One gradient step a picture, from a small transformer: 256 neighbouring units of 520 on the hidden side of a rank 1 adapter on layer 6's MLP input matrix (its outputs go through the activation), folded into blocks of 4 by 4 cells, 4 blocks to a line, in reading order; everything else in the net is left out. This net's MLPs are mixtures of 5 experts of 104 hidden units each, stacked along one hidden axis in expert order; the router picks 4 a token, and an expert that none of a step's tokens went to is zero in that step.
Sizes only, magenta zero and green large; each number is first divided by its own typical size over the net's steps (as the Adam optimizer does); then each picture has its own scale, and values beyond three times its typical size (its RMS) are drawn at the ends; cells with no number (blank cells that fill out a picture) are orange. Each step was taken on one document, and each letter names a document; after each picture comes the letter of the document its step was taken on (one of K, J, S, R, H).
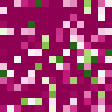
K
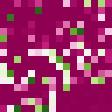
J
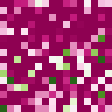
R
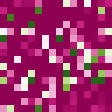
J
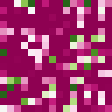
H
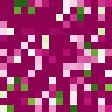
H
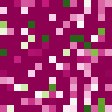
R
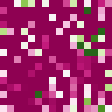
R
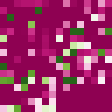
J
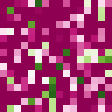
K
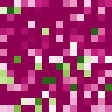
K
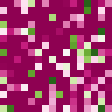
R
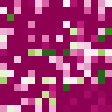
J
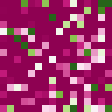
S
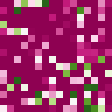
H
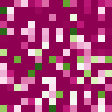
K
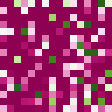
R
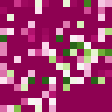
J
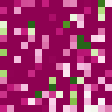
R
